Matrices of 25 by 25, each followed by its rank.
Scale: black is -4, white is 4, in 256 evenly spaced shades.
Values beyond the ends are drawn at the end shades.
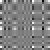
one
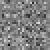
five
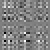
two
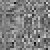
five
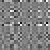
two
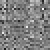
five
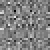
five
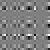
one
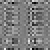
two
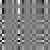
one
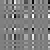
one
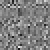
five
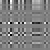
one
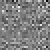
five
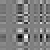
one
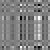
one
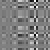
one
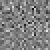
five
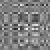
two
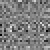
five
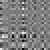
two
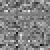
five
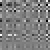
two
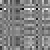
two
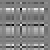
one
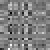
two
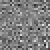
five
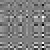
two
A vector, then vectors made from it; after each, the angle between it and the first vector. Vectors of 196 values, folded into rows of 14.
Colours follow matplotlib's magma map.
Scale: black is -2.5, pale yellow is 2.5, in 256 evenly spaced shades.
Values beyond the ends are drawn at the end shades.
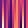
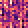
partly opposed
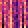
nearly opposite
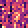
partly aligned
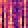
nearly opposite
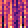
nearly opposite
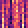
nearly parallel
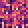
partly aligned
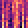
nearly parallel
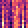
nearly parallel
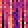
nearly opposite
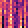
nearly opposite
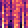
nearly parallel
